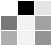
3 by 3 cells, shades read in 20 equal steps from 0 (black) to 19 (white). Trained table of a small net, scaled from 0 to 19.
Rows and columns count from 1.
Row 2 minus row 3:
-4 0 1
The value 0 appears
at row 1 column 2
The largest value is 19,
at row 1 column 1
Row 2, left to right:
9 18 12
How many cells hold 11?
1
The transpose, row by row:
19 9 13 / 0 18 18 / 17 12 11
